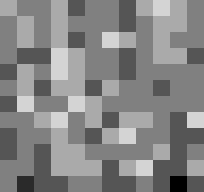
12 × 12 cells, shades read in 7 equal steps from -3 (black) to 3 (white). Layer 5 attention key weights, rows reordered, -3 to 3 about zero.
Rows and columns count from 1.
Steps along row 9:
up same up down down up up down same down same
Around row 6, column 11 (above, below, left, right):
0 0 -1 0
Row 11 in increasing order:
-1 -1 -1 -1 0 0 1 1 1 1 1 2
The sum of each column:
-3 3 -4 12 5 1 1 0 4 3 -4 0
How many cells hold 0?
63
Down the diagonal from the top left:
1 1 0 2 1 -1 0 1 0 1 -1 -1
